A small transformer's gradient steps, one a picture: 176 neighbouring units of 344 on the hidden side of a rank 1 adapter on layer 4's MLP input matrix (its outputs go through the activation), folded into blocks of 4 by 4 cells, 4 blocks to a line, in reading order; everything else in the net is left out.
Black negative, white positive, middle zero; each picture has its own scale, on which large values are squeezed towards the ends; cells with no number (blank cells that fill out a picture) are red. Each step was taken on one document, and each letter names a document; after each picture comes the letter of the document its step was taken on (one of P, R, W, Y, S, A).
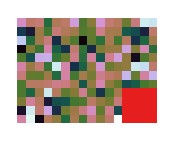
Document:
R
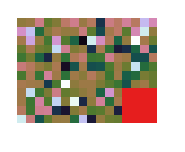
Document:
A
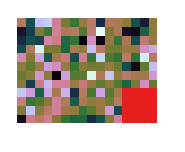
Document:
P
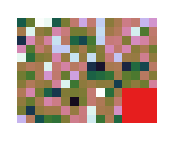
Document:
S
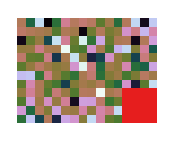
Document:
S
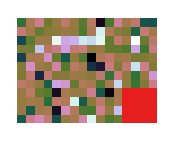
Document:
A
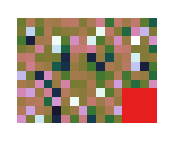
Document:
A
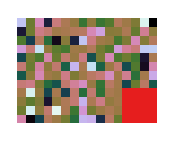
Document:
R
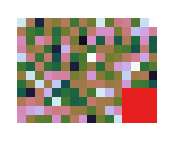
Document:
R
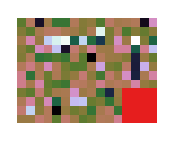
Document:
A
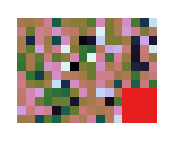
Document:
R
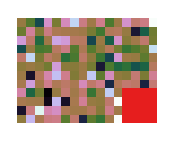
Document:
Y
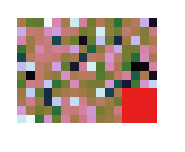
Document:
P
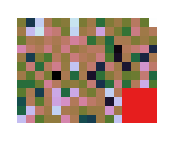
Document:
Y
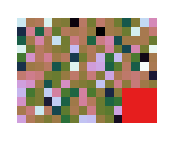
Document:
Y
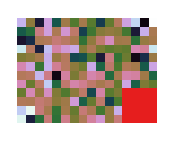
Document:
P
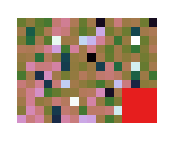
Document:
A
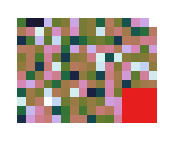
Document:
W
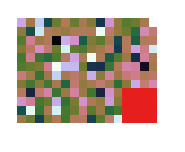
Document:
R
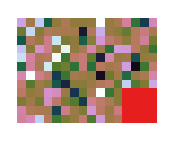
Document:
S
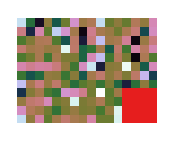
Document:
S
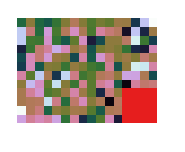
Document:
P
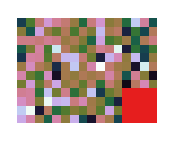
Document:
P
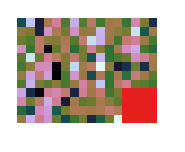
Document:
Y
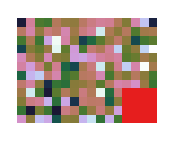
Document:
R
